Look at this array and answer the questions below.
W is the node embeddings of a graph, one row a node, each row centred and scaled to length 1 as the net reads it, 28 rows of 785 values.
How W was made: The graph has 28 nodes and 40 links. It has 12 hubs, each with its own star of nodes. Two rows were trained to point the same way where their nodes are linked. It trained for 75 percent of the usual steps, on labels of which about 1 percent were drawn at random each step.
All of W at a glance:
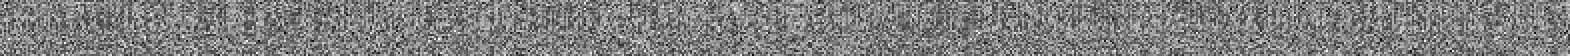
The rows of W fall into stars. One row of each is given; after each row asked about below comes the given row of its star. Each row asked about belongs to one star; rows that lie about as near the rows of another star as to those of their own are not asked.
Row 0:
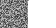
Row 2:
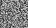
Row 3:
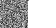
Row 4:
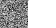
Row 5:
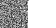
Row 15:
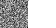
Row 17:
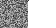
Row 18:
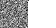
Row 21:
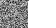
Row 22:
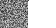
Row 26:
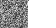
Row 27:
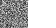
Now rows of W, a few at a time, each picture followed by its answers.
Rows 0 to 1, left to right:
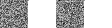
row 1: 26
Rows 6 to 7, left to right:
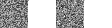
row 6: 4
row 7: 5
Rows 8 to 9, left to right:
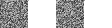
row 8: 2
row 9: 21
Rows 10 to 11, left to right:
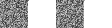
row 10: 3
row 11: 5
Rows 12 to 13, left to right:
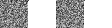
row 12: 22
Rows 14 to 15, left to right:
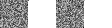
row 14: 18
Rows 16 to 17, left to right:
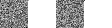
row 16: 0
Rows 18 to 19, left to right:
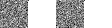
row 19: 2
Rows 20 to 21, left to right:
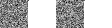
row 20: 27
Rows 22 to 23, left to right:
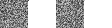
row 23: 15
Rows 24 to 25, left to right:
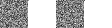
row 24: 27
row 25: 17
